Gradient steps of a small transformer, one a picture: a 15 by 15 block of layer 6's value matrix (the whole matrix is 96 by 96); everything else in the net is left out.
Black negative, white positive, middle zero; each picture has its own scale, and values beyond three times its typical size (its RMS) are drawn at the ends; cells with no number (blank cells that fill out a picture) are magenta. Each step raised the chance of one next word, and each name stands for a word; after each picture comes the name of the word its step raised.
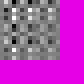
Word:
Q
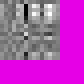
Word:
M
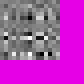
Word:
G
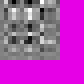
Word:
Q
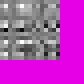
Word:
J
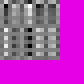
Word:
M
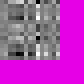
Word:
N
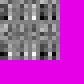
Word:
N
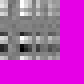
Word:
M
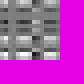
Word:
G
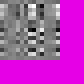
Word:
J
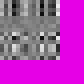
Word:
M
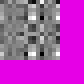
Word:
N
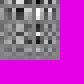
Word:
Q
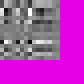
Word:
Q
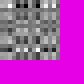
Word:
M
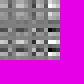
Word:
J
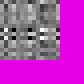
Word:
J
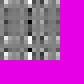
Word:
G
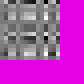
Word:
N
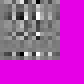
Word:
N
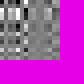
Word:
Q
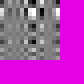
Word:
Q
